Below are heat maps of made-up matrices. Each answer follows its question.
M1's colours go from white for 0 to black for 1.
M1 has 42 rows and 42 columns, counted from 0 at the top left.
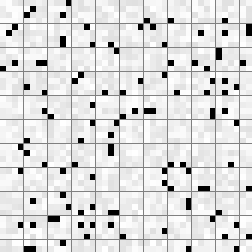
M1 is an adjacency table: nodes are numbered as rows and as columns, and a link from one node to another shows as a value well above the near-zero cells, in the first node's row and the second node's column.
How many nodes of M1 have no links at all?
3
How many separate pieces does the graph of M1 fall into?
4
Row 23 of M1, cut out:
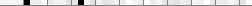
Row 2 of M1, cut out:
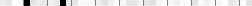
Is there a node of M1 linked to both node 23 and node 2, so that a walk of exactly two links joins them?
yes
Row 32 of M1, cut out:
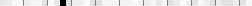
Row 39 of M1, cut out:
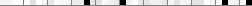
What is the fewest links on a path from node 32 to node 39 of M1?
5
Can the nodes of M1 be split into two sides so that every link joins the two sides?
yes
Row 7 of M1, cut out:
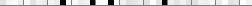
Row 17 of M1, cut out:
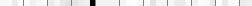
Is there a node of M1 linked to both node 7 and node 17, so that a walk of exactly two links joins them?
yes
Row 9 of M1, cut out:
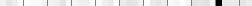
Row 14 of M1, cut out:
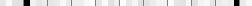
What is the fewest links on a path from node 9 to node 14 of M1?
6
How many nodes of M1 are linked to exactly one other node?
11
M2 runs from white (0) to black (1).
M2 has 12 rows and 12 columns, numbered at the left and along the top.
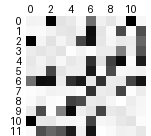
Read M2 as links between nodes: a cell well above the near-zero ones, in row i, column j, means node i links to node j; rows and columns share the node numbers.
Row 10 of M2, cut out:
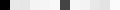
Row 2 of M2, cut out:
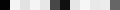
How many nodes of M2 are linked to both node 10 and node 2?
2
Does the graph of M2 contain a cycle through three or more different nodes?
yes
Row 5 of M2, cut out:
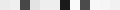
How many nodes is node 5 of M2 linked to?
3
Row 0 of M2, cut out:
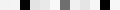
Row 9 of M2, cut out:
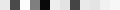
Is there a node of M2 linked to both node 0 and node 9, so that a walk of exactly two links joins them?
no
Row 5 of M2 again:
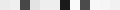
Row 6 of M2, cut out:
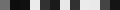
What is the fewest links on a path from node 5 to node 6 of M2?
1
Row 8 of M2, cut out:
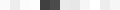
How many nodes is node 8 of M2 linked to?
2
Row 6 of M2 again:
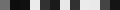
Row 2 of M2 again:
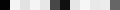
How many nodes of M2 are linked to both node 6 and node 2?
3
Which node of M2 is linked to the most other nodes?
node 6
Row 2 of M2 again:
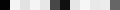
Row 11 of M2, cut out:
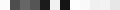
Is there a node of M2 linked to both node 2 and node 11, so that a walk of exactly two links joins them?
yes
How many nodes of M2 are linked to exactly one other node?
0
